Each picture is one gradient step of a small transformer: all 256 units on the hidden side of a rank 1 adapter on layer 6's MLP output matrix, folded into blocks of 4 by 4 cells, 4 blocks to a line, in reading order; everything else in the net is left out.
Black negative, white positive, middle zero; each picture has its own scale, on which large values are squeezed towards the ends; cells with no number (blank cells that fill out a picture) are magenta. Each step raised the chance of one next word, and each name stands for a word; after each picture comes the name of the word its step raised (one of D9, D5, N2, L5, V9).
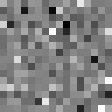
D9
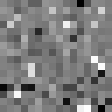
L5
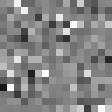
D9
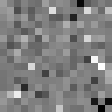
L5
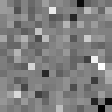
L5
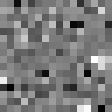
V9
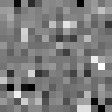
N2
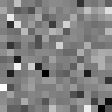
N2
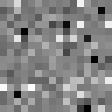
D9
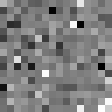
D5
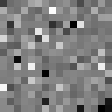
N2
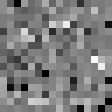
N2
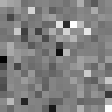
D5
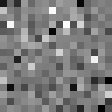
L5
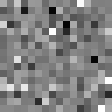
D9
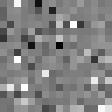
D9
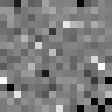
V9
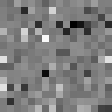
V9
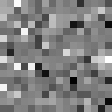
N2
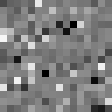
V9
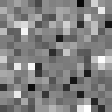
V9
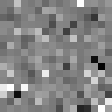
D9
